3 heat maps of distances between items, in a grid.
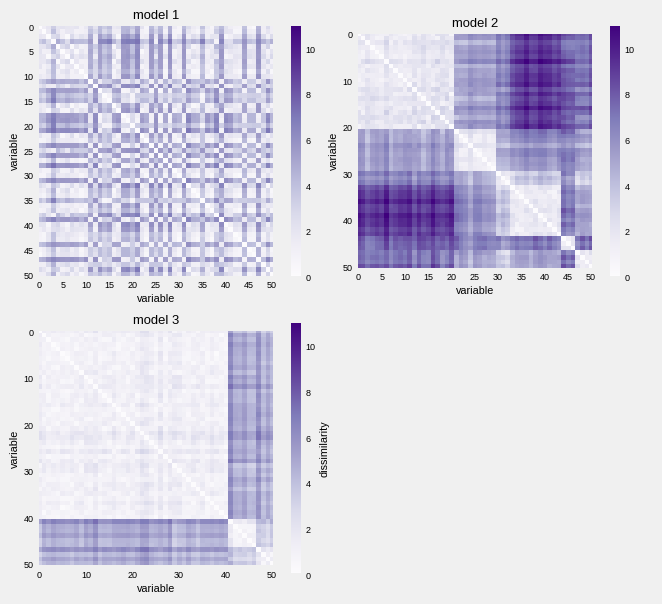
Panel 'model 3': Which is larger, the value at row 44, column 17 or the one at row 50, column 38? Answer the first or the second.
the first
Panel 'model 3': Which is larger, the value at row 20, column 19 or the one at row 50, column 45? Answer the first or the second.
the second
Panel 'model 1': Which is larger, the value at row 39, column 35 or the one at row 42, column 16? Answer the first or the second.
the first
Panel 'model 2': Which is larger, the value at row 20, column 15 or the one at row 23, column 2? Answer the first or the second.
the second
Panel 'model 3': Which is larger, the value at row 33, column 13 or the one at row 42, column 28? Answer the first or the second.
the second
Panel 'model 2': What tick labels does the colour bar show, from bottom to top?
0, 2, 4, 6, 8, 10
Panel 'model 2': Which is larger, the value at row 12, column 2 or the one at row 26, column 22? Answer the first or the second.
the first
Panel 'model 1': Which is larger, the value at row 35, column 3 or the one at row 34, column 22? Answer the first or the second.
the first
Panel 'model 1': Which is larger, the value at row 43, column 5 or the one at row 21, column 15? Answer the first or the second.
the second
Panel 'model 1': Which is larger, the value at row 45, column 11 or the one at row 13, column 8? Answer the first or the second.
the second
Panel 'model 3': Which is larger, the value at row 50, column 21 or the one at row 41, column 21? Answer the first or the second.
the second
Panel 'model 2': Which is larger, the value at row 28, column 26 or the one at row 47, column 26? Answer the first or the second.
the second
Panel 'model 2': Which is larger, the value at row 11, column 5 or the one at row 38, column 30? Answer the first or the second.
the second
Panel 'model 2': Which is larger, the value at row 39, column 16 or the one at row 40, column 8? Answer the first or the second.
the first
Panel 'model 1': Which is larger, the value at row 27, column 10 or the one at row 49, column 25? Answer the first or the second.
the second
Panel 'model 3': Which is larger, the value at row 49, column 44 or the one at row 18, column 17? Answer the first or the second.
the first
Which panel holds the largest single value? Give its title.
model 2
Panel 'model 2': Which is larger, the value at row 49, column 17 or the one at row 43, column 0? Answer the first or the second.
the second
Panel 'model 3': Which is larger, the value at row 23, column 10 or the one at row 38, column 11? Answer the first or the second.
the first
